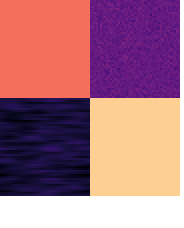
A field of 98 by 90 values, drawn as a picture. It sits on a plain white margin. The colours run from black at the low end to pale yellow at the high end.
It is made of 2 by 2 panels. Panel 1,1: high, flat. Panel 1,2: low, fine-grained, faint in contrast. Panel 2,1: very low, streaked across, faint in contrast. Panel 2,2: very high, flat.
